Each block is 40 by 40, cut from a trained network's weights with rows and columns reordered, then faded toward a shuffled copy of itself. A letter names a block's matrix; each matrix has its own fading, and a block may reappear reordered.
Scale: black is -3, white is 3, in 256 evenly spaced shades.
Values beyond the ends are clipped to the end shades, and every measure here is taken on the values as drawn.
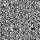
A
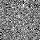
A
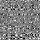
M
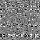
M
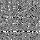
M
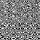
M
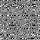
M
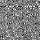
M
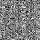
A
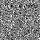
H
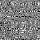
M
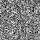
A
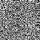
H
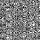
A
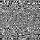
M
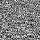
H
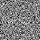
H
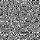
M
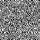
H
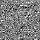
H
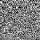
H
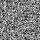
A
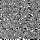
M
